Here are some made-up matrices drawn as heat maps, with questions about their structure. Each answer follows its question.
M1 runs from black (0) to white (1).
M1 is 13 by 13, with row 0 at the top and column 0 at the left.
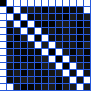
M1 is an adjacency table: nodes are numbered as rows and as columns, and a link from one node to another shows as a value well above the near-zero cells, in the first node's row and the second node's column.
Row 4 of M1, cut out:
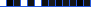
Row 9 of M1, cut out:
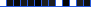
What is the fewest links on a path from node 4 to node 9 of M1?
2
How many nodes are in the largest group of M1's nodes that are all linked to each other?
3
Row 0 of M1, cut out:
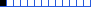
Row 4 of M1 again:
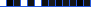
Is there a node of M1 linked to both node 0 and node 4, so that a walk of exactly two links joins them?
yes
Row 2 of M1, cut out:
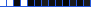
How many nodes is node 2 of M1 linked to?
3
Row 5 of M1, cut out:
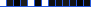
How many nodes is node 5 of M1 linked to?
3
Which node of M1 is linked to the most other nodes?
node 0
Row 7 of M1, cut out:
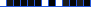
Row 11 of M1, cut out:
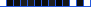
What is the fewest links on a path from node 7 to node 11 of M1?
2
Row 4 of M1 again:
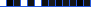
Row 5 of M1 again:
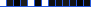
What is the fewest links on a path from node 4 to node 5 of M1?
1
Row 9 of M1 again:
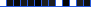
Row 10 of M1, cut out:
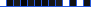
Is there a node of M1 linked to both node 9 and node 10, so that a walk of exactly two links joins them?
yes
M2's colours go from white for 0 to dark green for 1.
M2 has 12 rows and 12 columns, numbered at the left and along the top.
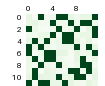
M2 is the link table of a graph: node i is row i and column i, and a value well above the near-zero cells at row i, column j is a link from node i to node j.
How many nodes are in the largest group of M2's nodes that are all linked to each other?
3
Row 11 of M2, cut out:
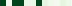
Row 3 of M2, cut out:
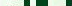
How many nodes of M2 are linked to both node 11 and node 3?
1
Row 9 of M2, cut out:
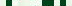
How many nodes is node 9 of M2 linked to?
4
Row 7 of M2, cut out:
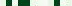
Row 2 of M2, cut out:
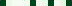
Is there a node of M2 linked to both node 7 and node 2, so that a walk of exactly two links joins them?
no
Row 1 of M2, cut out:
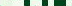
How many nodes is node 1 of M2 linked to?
4
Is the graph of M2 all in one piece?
yes
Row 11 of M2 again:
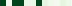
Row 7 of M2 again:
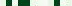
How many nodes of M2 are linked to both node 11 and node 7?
1
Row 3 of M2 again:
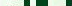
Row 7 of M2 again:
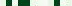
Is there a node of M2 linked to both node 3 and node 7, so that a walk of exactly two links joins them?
yes
